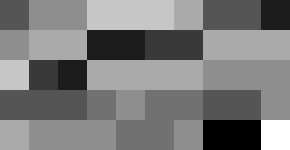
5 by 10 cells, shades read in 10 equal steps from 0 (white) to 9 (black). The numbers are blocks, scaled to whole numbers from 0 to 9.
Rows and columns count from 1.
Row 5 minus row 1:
-3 0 0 2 3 3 1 3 3 -8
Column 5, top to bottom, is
2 8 3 4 5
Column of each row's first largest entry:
10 4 3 1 8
